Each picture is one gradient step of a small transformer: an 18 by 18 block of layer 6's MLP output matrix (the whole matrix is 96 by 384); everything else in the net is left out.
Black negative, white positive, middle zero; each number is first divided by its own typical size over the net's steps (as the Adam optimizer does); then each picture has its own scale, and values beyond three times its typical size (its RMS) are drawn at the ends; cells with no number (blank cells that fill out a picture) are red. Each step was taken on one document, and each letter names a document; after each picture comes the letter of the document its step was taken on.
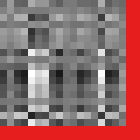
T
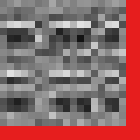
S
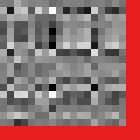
S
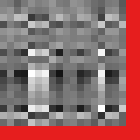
T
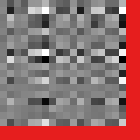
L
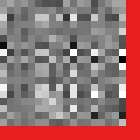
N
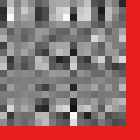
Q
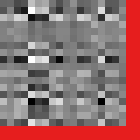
T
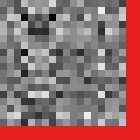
T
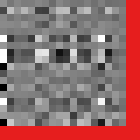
Q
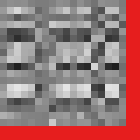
S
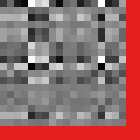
T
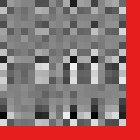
N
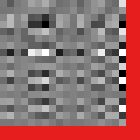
L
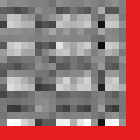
S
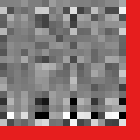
N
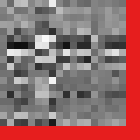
S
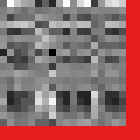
S
